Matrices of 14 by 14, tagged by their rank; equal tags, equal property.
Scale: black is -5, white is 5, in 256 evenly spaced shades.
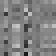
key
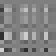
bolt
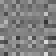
key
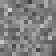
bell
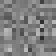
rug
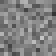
bell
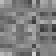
key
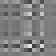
bolt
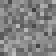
bell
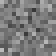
bell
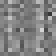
rug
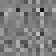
rug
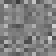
rug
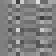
key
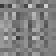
key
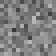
bell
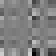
bolt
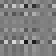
bolt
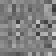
rug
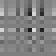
bolt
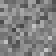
bell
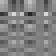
bolt
